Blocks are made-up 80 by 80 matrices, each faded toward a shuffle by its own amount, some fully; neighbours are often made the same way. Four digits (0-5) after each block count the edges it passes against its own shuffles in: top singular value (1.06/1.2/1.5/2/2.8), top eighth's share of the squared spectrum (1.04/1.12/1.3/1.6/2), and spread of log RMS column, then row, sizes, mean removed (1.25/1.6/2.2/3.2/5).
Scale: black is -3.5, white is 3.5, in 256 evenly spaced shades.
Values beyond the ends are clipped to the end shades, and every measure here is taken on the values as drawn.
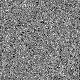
0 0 0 0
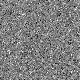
0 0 0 0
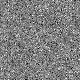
0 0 0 0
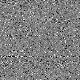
3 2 0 2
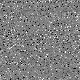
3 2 0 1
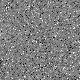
0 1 0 0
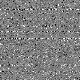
3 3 0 3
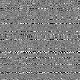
4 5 1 4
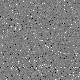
2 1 0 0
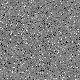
0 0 0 0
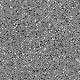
0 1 0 0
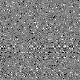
3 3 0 2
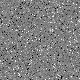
0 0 0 0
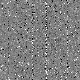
2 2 2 0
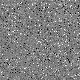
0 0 1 0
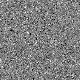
2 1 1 0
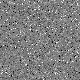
2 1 0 0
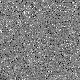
2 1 0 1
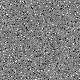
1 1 0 0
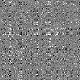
4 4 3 3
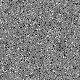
2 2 0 0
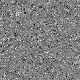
3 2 0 1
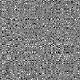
4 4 2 3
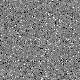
3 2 0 1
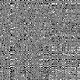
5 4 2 3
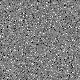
1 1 0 0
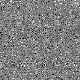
3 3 1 1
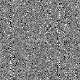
3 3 3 0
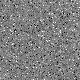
2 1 0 0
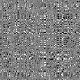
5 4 3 3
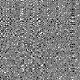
4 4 2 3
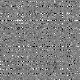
2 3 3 3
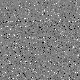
1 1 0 1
